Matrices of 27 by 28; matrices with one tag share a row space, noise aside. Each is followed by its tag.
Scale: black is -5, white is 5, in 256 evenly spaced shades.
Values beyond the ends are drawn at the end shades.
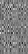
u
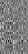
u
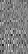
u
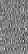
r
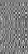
r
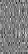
r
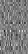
u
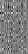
u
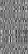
r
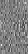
r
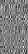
r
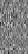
u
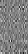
r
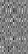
u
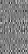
r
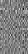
r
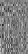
u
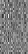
u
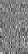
r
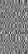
r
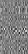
r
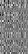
u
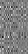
u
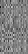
u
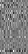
u
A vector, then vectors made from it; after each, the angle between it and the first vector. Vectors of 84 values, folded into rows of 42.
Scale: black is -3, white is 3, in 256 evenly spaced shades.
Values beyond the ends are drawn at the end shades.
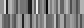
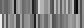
orthogonal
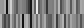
nearly parallel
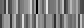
nearly opposite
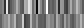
nearly opposite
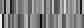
orthogonal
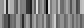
nearly parallel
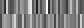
nearly opposite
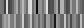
nearly opposite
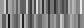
partly aligned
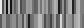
orthogonal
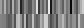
partly aligned
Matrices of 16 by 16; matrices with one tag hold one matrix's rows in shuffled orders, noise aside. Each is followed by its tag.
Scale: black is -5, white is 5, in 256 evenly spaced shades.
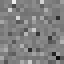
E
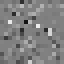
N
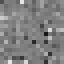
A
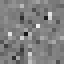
N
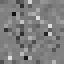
N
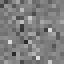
N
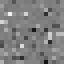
A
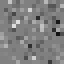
E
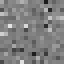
A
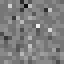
N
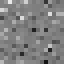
A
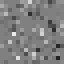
E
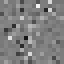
N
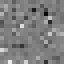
A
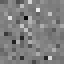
N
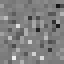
E
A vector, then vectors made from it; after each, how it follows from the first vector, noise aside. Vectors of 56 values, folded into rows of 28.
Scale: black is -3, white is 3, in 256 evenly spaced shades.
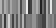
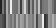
wrapped around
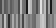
negated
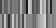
negated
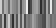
copied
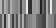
copied
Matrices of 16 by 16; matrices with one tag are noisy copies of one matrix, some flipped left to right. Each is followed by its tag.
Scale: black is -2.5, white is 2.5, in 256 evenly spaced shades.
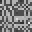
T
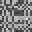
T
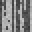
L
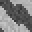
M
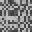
T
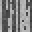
L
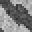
M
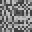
T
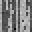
L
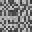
T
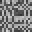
T
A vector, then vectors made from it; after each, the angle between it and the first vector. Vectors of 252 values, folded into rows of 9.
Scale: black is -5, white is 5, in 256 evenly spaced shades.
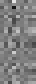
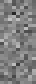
partly opposed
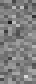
partly opposed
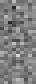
partly aligned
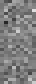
partly aligned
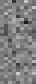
partly opposed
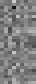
nearly parallel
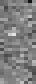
orthogonal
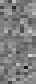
partly aligned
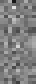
nearly opposite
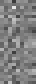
nearly opposite
